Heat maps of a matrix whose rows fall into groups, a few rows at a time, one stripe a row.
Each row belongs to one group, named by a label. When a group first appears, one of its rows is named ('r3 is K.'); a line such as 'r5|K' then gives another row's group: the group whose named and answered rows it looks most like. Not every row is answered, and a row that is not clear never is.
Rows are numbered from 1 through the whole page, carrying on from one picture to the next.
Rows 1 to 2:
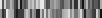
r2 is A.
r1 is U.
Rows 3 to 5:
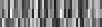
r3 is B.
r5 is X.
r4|B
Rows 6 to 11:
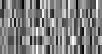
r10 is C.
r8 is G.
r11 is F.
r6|A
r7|A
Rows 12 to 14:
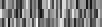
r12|A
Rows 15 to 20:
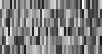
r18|B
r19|A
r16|X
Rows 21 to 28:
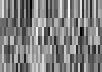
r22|B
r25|B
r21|B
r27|X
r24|F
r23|U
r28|U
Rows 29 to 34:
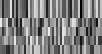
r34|X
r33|F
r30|U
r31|C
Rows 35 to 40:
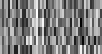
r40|U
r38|B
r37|U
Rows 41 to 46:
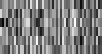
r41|F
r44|C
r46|X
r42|C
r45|F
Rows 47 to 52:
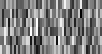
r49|F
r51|C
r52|G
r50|B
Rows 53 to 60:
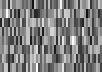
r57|C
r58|B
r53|B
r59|X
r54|G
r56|G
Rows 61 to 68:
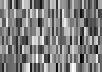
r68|C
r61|C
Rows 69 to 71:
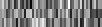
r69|B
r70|X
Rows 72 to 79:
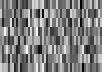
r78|U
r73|C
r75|B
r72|U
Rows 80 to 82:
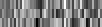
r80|C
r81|X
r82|G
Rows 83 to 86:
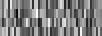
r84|U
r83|B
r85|A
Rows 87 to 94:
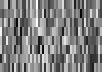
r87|F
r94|X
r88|F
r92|C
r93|X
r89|U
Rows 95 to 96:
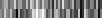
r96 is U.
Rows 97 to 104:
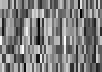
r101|C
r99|A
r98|U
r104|X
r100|A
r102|X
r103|A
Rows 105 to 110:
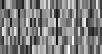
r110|U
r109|G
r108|X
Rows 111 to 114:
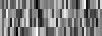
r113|G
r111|G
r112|A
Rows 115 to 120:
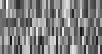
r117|U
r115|A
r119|G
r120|C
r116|A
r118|F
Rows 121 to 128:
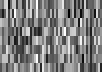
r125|U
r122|F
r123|B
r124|C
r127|B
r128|X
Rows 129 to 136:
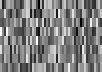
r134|G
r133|F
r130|C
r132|A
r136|U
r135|G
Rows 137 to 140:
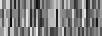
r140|B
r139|G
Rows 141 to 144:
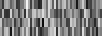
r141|A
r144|G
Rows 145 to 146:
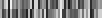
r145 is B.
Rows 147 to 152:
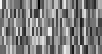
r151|U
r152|A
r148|G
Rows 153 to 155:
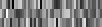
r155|G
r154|A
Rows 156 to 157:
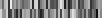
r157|C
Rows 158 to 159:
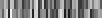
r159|B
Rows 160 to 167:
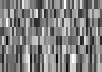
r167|C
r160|C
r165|A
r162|G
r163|A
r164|X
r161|B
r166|C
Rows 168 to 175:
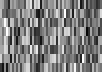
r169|C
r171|G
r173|B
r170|B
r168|X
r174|G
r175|C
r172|C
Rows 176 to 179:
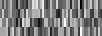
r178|C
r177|X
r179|B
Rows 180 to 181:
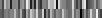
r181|F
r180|G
